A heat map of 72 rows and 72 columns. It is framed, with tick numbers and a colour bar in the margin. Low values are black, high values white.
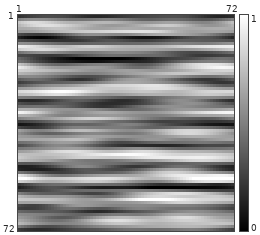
The bottom left is the ninth with the lowest average. Horizontal stripes repeat 10 times down the table. The grain runs across in streaks.
